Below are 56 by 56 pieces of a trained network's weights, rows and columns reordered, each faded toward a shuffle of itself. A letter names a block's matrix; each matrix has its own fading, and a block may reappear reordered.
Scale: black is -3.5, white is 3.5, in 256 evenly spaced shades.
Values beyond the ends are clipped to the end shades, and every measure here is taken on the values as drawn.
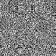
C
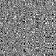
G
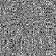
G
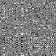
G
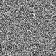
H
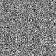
C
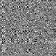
G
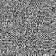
H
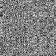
C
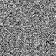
C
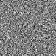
C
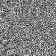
H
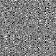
G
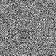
C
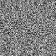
H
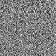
C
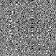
G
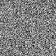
H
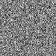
H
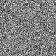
C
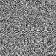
C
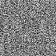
H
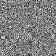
H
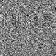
C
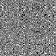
G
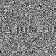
C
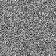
H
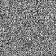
H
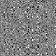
G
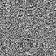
C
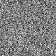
H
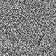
H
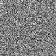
H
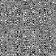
G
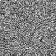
C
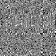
G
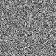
H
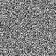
H
